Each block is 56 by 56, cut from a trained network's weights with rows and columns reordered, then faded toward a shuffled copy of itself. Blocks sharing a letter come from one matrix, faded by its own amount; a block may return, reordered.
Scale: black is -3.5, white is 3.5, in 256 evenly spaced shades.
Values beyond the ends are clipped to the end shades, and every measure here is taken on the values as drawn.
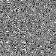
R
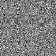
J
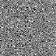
J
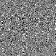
J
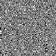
J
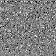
R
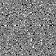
R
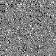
R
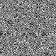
R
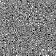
J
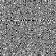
R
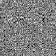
J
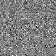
J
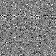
R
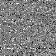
R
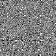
J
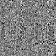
J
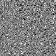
J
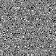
R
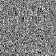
J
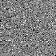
R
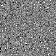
J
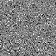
R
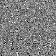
J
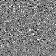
R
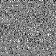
R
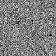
J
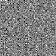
J
